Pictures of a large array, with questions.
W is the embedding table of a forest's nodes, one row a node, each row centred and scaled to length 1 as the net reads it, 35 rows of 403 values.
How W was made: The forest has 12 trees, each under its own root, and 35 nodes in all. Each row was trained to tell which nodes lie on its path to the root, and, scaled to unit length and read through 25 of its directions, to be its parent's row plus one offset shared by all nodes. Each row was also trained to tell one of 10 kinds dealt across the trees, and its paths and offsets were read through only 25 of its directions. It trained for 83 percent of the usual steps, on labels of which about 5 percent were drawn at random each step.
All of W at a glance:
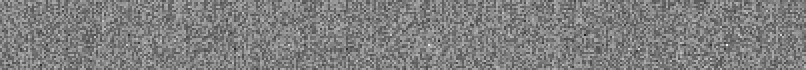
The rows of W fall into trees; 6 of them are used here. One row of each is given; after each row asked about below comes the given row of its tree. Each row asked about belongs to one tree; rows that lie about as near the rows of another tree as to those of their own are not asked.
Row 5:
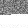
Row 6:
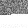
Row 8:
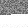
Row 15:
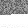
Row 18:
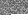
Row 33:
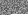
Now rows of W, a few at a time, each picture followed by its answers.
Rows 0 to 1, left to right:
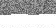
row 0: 8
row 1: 18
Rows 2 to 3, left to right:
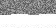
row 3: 5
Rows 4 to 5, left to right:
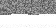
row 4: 8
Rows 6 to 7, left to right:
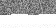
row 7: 33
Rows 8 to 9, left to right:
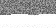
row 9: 33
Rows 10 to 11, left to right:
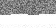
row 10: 5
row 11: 6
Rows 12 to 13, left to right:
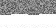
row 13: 8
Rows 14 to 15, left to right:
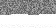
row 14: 5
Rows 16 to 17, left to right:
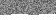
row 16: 5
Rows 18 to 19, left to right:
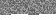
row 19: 8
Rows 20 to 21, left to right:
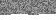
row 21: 15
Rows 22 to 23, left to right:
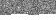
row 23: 15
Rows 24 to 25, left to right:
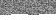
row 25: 18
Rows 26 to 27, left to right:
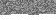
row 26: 15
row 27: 18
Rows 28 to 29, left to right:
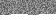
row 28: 33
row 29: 33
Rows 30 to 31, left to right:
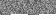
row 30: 15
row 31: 6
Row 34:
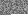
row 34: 15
